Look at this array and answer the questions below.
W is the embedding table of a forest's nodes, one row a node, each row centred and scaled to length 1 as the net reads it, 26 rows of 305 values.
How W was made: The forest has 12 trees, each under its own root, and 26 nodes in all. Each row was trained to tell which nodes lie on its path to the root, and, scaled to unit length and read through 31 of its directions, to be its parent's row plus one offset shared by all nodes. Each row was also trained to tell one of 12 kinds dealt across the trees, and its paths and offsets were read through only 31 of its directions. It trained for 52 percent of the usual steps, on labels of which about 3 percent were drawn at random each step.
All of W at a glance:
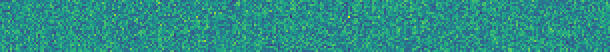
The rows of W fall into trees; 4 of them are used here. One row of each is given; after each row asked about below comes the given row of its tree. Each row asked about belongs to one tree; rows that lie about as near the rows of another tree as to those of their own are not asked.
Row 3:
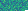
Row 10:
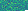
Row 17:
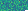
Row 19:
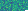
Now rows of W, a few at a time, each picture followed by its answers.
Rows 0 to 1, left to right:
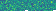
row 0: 19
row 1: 3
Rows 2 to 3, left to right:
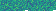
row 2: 10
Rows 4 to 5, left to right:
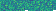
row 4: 3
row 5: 19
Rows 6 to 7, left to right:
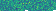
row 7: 3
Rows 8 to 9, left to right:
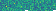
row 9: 17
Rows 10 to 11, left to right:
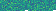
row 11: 3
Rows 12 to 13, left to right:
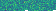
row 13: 10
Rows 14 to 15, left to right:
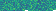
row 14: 10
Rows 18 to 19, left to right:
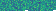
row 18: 3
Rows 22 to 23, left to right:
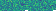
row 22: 17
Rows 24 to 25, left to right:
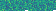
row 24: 17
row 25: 17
